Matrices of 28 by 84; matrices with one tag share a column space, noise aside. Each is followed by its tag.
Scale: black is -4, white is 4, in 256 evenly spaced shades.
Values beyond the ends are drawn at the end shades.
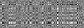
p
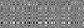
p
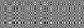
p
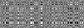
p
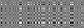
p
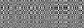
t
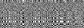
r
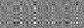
p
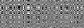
t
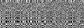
r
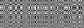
t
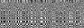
r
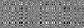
p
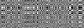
t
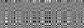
r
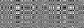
t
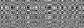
t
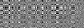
t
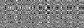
t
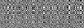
t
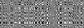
p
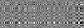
p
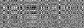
t
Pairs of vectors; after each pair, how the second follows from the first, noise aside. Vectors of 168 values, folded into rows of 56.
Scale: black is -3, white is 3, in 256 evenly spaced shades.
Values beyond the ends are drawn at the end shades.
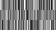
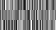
reversed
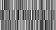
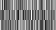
copied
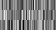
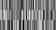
copied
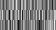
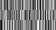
shuffled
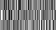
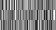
reversed
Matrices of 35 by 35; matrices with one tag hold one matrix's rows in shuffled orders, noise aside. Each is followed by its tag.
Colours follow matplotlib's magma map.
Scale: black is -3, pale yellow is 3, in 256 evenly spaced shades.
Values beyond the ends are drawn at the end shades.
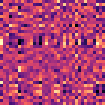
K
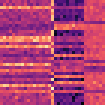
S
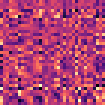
K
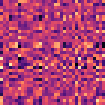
K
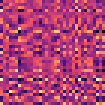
K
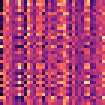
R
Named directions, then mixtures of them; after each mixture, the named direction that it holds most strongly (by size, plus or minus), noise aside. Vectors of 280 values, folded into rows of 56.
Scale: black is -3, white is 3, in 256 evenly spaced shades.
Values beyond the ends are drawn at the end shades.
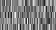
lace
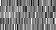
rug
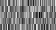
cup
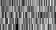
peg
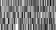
peg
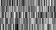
peg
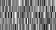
lace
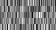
cup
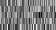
cup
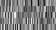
lace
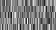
lace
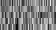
peg
